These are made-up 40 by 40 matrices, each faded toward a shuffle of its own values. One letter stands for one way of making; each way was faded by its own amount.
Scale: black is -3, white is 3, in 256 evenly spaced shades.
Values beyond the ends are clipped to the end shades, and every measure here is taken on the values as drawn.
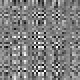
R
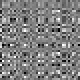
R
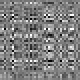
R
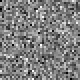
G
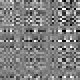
R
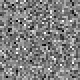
G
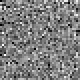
G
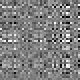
R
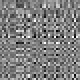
R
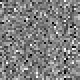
G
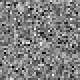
G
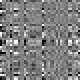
R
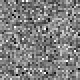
G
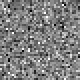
G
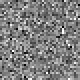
G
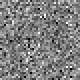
G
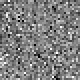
G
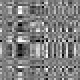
R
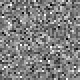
G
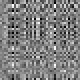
R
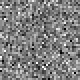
G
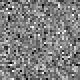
G
